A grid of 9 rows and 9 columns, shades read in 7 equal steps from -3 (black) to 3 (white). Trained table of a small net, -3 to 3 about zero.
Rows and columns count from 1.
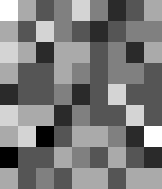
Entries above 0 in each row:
4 2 5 2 1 4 5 2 5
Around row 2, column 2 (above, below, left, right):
1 1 1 2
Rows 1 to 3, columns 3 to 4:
-1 0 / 2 0 / -2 1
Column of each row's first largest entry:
1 3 1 1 7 1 9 4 1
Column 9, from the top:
1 0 1 -1 -1 -1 3 -2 1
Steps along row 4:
down same up down down up same down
